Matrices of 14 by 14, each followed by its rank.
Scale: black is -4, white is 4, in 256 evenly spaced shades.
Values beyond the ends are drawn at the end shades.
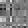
two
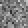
full rank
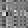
two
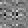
two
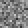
full rank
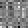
two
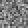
full rank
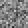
full rank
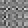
two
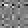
two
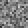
full rank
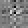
two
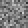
full rank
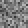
full rank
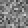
full rank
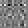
two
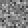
full rank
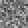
full rank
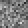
full rank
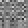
two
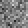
full rank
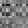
two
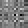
two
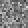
full rank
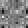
two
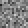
full rank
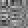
two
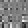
two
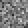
full rank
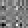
two
